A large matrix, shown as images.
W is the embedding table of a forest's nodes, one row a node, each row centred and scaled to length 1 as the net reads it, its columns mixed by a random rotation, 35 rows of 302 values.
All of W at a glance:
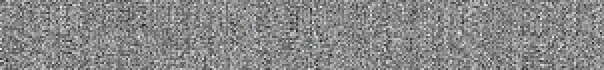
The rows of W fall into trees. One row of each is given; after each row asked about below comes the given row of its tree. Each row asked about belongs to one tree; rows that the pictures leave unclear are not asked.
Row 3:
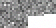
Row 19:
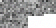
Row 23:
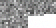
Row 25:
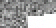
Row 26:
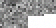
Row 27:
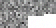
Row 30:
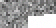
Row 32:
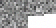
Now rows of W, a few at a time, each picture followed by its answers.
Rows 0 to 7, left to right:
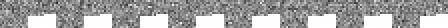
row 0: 27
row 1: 32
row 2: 26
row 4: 23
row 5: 27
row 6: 3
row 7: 19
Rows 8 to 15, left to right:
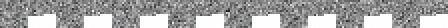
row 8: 25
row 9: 3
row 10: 27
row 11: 19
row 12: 3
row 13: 30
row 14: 19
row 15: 3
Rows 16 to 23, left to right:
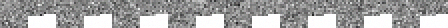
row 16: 23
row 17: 23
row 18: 25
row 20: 26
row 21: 19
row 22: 32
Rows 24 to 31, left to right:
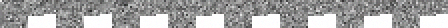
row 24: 19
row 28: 23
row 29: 32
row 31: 27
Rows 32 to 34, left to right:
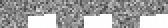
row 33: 23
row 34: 30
